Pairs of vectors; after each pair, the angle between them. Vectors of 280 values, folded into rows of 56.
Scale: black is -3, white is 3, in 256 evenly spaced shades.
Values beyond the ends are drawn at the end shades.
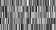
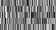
nearly opposite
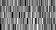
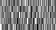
nearly opposite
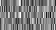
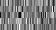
partly opposed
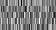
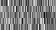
orthogonal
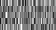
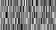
nearly opposite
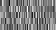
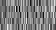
partly opposed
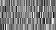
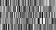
partly opposed
